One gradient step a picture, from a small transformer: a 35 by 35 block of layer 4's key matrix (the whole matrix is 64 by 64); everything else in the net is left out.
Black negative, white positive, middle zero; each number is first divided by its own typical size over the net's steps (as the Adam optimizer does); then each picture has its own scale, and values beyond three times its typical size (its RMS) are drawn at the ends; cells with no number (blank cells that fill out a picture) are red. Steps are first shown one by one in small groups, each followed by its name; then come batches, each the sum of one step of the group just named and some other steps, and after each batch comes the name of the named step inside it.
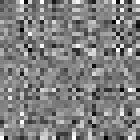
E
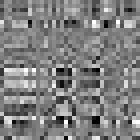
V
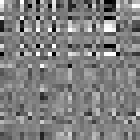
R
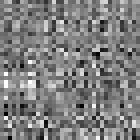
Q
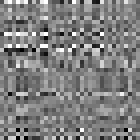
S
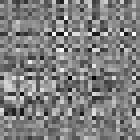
Q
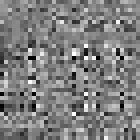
Q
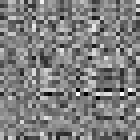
E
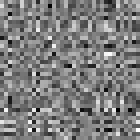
R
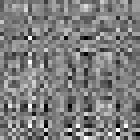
Q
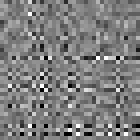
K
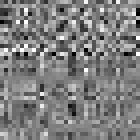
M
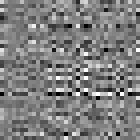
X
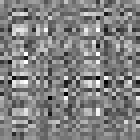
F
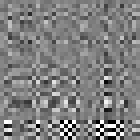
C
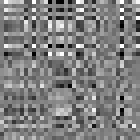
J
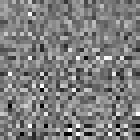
K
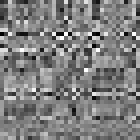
M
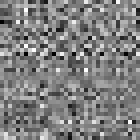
M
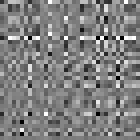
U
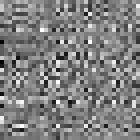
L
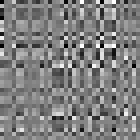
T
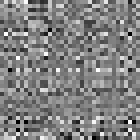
T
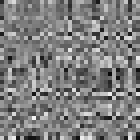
U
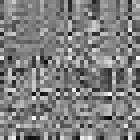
L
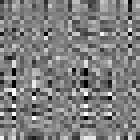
T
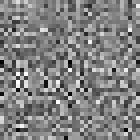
L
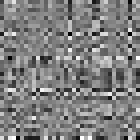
T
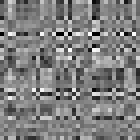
T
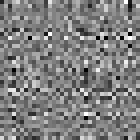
U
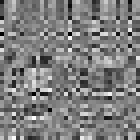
T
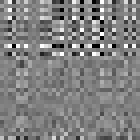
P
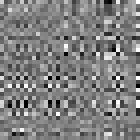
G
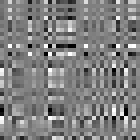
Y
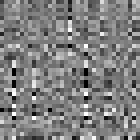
Y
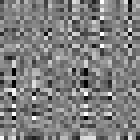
P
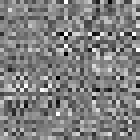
G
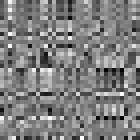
Y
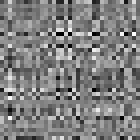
Y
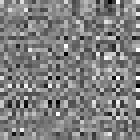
G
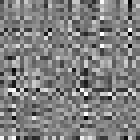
P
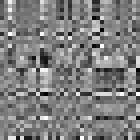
P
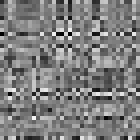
Y
